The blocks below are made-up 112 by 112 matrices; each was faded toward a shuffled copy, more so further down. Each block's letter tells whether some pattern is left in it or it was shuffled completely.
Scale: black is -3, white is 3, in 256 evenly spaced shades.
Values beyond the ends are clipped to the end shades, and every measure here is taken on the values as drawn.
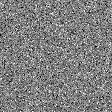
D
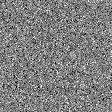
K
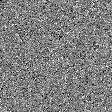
D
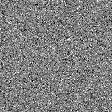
K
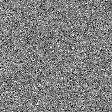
K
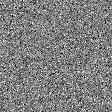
D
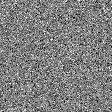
D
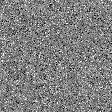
D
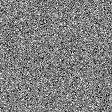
D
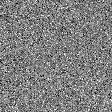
D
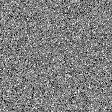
D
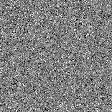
K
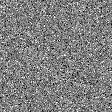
D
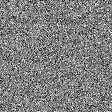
D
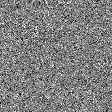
K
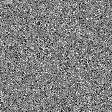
D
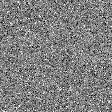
K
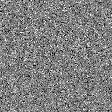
K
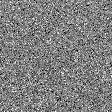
K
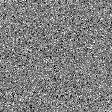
K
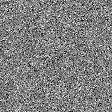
K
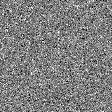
K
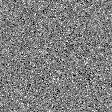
D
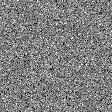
D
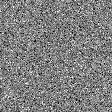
D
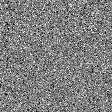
D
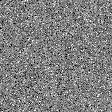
D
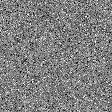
D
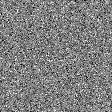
D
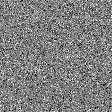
K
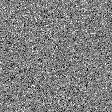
K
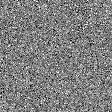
K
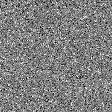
K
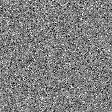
K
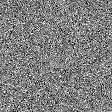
D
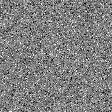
K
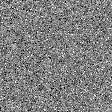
K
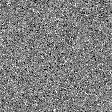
D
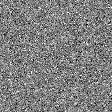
K
